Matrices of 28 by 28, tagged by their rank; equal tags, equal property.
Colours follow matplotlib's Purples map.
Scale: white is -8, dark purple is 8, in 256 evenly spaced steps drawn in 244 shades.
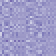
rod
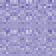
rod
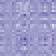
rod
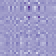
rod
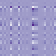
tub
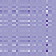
tub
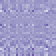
rod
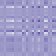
tub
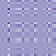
tub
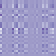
tub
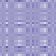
tub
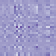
rod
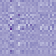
rod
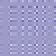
tub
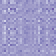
rod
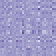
rod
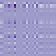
tub
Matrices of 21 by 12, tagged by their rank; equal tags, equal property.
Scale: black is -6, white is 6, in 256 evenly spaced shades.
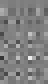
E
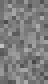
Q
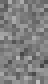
Q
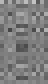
E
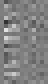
E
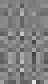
E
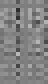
E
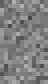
Q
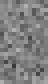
Q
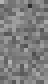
Q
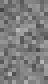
Q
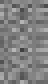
E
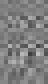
E
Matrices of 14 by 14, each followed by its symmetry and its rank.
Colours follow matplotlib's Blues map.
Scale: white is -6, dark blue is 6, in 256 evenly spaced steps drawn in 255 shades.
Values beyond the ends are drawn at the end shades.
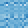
neither, rank two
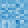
neither, rank two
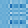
neither, rank one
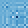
symmetric, rank two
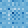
symmetric, rank two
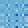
neither, rank two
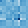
symmetric, rank two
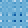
symmetric, rank one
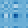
symmetric, rank one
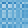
neither, rank one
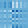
neither, rank one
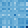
symmetric, rank two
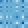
symmetric, rank one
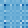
symmetric, rank one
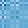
symmetric, rank one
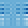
neither, rank one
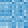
neither, rank two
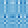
neither, rank one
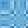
symmetric, rank one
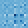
symmetric, rank two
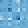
symmetric, rank two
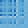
symmetric, rank one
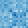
symmetric, rank two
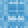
neither, rank two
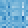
neither, rank two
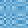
neither, rank one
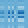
neither, rank one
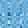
neither, rank two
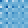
symmetric, rank one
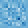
symmetric, rank two
